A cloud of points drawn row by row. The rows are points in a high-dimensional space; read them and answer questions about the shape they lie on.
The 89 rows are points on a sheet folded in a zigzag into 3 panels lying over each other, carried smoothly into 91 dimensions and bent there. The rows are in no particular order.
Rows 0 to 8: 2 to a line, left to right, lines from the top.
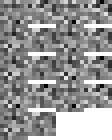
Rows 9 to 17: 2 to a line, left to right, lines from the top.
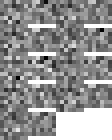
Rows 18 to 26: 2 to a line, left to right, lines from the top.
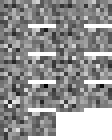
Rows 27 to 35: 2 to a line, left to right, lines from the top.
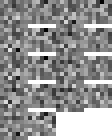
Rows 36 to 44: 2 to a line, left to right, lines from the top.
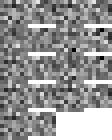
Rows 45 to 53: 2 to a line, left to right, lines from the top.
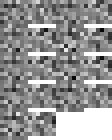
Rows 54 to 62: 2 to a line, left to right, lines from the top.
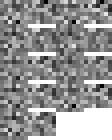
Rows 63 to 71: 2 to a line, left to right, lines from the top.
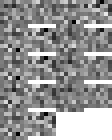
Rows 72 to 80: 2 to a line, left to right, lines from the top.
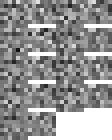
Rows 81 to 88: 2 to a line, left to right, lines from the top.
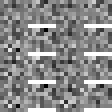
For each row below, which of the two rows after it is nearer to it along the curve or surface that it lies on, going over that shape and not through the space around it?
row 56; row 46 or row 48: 48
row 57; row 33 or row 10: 10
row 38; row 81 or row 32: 81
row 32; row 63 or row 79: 79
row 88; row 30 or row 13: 30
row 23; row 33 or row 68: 33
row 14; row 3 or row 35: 35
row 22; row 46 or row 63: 63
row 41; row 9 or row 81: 81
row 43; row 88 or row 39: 88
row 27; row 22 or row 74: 74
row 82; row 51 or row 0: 0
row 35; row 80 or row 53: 80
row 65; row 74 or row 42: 74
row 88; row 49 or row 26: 26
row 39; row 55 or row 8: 55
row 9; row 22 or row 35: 22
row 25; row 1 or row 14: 1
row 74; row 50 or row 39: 39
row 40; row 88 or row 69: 69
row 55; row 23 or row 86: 86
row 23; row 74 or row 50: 50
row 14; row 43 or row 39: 39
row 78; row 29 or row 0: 29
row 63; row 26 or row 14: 26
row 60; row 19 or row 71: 71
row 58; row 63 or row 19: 19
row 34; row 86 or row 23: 86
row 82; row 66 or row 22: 66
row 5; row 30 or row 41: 30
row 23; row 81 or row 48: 48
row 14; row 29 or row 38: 38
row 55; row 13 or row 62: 13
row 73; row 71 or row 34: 34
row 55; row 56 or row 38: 38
